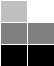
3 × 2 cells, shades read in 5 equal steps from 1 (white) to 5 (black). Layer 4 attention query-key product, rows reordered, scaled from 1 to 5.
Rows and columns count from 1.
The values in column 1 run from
2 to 5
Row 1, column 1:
2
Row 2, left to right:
3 3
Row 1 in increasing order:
1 2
